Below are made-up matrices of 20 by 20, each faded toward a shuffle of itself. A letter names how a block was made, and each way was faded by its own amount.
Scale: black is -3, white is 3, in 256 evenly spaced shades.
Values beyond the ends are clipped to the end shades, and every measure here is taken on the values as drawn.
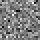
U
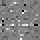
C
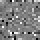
C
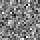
U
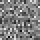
U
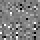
C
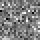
U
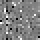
C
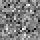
U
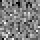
U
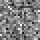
U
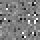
C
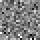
U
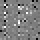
C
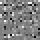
C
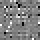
C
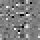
C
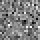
U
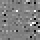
C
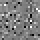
C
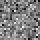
U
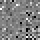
C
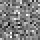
U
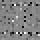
C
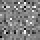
C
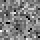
U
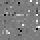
C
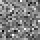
U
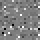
C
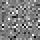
C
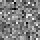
U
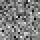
U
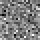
U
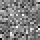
U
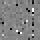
C
